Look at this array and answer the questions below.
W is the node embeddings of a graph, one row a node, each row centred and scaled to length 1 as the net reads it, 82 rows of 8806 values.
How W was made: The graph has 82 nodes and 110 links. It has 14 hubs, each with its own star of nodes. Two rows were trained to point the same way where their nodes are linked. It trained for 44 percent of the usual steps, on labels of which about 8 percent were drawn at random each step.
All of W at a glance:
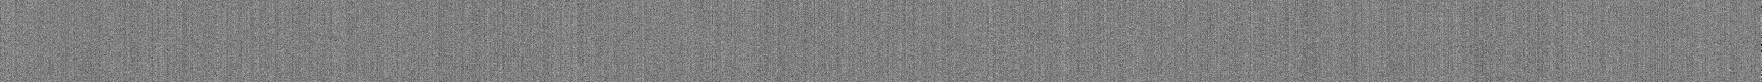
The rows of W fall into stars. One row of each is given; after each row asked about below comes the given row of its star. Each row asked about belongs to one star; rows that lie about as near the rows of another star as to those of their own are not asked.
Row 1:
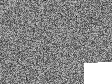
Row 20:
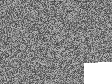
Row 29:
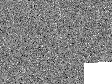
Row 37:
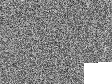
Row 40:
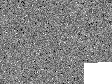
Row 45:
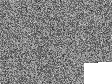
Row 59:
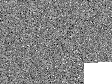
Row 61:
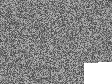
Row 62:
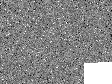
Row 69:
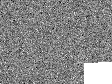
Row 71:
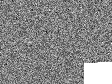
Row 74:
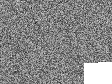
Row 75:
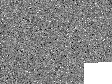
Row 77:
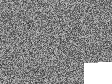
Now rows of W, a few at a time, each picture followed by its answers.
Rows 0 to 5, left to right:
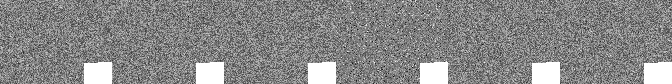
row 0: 37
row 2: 69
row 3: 59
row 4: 59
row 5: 59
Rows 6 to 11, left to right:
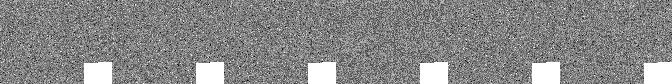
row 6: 74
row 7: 61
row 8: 45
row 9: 37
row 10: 29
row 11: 1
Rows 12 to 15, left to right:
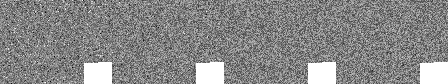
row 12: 74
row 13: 40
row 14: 71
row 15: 20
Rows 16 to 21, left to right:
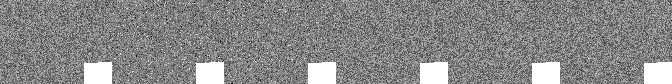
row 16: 1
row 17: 29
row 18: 20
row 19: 29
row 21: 62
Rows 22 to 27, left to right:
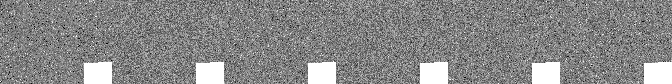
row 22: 71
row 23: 69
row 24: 74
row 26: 40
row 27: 45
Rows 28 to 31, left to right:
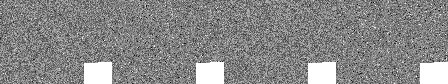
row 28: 20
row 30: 71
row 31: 40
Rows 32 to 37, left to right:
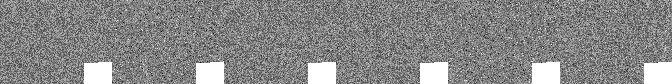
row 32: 59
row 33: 71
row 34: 20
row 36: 29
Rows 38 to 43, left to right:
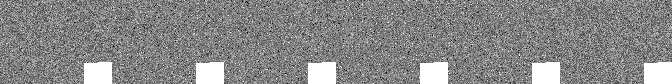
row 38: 69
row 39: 71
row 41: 37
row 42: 61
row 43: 1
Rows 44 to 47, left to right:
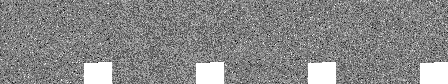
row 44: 75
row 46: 71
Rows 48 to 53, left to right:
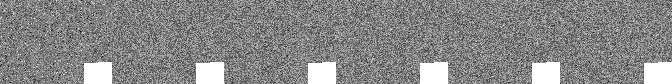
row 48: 61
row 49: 74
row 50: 45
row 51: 1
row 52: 77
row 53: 61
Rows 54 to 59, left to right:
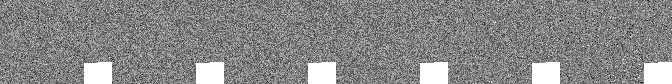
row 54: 20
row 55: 74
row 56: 20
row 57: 75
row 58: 62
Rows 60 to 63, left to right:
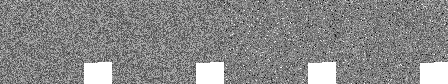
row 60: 59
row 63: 37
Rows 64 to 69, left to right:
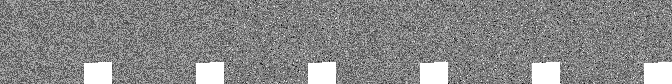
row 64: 45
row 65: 40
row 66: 45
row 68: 69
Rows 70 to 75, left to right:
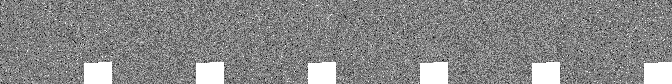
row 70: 61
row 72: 62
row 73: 75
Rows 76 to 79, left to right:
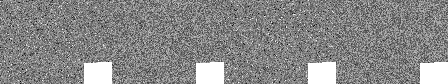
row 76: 29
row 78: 45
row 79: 59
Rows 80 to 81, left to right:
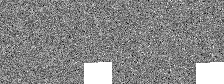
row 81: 74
